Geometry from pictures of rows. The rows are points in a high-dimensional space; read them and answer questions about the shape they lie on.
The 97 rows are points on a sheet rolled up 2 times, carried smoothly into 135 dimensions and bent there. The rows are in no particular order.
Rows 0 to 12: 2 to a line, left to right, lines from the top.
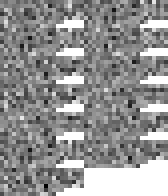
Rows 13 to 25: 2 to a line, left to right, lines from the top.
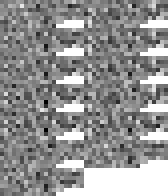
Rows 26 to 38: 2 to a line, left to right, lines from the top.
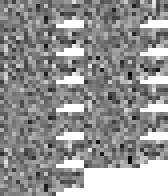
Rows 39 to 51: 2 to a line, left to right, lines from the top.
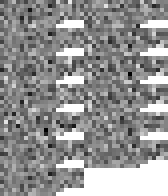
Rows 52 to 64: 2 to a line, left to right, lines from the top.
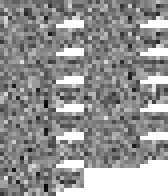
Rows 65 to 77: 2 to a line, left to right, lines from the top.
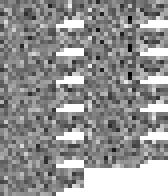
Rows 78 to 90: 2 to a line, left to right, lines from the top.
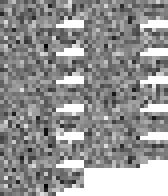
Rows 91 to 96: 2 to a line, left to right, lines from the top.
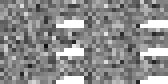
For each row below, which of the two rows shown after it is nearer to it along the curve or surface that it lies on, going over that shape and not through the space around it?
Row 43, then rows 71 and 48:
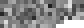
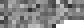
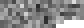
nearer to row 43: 71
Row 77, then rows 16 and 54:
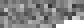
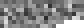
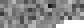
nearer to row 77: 54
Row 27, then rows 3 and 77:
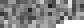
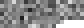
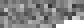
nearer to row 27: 3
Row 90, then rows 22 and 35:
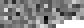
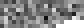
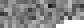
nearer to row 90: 22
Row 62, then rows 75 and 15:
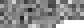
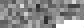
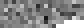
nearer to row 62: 75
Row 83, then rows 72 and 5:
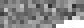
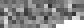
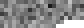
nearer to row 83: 5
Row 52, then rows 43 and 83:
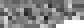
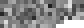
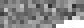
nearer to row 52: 43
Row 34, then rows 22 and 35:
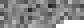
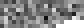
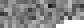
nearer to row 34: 35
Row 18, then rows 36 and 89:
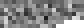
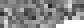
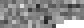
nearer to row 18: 36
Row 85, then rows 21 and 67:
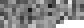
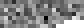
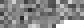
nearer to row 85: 67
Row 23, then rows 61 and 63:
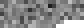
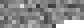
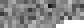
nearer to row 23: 63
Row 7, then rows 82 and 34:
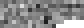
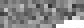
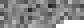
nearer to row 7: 82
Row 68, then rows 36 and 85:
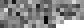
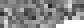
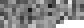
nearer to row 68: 36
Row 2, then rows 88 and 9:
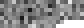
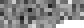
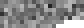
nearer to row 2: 88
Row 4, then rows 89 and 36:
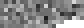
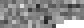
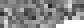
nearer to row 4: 89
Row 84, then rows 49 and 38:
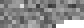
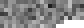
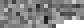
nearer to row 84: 49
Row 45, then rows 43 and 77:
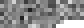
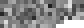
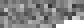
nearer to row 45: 43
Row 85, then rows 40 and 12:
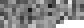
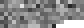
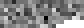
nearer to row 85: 40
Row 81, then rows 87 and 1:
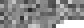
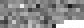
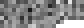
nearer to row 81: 1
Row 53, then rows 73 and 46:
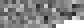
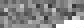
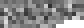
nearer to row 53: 73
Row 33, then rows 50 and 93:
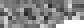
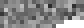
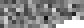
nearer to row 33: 93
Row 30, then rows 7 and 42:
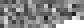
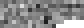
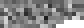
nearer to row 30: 42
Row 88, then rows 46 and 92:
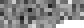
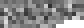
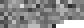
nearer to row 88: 92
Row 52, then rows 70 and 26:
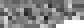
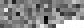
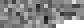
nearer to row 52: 70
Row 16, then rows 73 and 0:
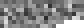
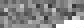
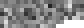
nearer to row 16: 0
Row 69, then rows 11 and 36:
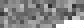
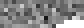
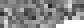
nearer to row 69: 11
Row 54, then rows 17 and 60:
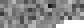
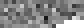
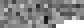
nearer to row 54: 17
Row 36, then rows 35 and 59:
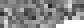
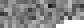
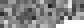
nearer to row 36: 59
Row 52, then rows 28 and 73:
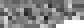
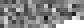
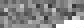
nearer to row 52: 28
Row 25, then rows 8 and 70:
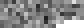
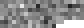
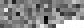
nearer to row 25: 8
